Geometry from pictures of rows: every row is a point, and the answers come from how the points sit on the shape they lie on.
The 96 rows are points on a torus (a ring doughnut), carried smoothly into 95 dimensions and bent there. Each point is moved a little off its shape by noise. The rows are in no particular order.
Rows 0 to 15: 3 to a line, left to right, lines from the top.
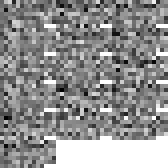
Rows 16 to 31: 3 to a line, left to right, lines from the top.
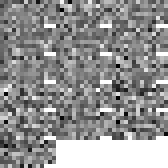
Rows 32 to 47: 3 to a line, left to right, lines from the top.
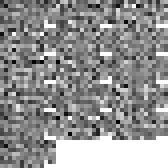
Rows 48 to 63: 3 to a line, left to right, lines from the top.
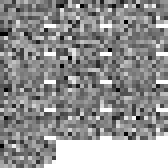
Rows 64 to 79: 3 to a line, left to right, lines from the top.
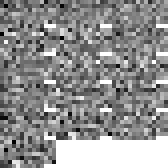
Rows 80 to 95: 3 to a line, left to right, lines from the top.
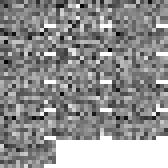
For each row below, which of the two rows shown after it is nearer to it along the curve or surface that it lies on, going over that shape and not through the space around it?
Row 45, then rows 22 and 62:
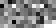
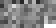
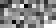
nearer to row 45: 62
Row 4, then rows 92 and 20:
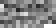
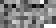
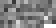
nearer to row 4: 20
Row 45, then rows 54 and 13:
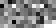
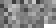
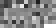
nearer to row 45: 13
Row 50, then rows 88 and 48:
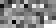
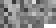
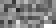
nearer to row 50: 88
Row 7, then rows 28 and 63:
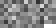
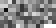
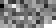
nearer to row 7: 28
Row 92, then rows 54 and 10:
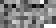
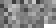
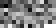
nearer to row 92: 10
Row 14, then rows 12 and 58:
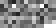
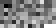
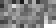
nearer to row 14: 58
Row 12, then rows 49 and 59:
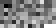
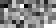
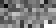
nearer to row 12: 49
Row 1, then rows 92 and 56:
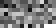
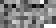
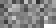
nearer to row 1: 92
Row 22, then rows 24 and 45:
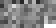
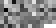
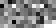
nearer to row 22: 24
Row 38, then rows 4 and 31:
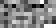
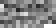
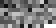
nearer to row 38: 31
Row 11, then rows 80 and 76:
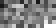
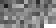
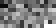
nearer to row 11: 76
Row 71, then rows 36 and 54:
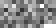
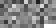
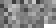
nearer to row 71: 36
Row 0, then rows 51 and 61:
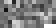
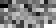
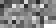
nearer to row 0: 61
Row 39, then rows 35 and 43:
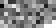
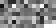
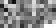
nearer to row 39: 43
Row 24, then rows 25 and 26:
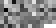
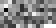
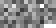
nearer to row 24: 25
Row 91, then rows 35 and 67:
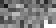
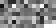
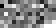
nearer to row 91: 35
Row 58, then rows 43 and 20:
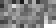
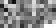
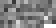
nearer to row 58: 43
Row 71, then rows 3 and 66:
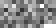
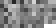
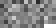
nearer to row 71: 66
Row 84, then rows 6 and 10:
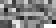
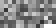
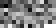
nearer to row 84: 6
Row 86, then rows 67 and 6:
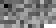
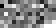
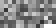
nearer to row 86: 6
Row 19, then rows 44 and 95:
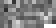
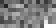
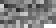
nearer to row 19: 95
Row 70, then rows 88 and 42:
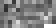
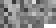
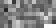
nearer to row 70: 42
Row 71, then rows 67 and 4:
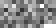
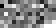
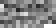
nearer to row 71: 67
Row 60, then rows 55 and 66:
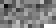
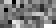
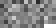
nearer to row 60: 55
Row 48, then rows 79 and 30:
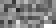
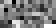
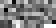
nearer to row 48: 30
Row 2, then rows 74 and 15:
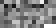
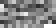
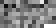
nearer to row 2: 15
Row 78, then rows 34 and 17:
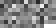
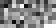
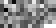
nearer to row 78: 34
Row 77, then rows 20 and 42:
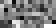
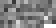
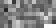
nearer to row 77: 42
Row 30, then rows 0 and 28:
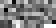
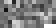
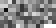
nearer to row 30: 28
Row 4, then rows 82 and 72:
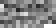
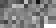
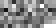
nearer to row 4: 82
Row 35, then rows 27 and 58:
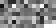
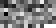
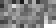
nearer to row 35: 58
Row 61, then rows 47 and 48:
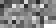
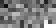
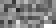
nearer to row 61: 47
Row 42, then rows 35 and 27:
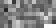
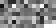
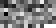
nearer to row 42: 35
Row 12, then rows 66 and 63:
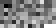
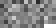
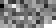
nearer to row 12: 66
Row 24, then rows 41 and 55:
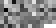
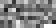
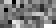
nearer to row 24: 55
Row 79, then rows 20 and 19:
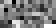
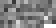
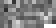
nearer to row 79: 19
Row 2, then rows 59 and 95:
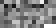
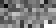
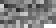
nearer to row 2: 59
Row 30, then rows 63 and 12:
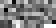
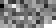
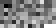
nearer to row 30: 12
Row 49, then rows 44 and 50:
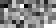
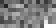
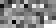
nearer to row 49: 50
